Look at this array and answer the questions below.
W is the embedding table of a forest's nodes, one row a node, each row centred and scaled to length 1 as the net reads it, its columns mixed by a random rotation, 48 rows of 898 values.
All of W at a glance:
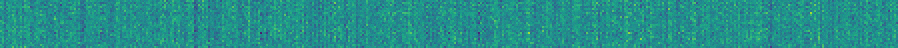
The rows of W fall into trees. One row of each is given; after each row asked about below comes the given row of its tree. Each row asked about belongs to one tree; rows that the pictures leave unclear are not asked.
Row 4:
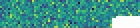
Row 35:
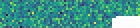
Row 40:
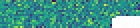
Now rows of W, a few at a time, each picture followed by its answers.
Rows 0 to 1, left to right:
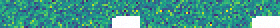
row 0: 40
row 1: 4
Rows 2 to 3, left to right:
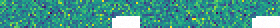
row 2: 35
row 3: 35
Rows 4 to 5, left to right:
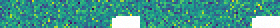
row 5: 4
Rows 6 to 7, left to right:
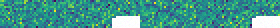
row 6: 40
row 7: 40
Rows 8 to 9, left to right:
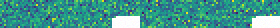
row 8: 35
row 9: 4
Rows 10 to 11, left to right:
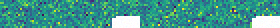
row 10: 40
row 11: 4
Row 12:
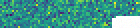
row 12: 35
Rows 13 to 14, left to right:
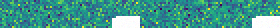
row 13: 35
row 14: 35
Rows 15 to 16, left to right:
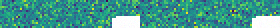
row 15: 40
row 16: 4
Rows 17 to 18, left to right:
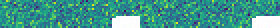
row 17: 40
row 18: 40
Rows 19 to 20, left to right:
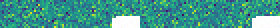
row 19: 4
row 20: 40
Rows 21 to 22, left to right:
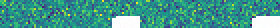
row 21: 35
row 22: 40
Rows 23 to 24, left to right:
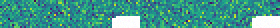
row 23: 35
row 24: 4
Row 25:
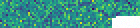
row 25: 35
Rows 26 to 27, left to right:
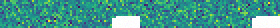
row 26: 4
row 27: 40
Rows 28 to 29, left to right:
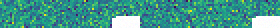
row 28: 40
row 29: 35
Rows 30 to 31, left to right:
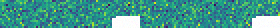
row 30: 40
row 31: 40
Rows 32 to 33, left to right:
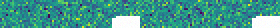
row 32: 35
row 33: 35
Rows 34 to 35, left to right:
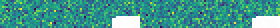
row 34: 40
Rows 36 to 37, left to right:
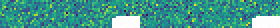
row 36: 40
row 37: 35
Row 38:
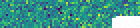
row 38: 35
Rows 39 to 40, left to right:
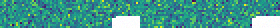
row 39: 35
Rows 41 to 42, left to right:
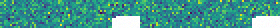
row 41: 35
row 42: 35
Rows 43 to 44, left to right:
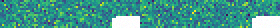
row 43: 4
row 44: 40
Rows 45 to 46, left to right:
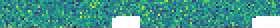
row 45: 4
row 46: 40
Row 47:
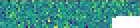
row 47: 4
